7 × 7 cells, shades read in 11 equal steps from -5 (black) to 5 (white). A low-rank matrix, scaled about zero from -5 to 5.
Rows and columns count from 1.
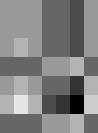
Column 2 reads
1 1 2 -1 2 4 -1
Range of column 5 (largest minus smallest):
4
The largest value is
4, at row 6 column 2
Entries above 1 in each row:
0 0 1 1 2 4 1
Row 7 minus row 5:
-2 -3 -2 2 2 5 -3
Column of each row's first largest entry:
1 1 2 6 2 2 6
